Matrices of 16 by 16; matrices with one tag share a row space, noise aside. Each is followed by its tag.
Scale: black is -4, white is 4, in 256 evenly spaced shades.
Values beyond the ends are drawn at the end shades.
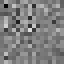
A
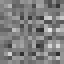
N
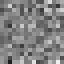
N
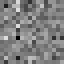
A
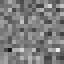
N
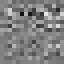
N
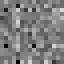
A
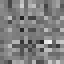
N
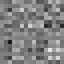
N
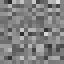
N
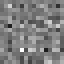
N
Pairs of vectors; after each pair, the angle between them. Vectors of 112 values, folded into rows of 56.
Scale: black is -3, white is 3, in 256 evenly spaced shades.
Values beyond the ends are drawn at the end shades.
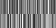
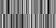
partly opposed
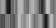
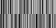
orthogonal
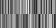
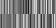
nearly opposite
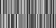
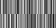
nearly parallel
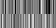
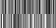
nearly parallel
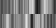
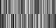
partly aligned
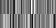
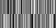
nearly parallel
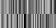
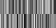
nearly parallel
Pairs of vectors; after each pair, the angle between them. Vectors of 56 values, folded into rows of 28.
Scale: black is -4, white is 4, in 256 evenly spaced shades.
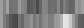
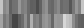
nearly parallel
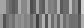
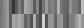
partly aligned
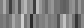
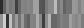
orthogonal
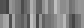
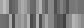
nearly opposite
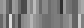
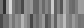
orthogonal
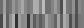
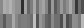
orthogonal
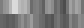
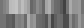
nearly parallel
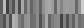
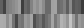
partly opposed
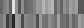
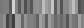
nearly parallel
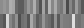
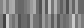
nearly parallel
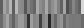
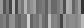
nearly opposite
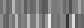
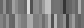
partly aligned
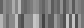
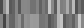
orthogonal
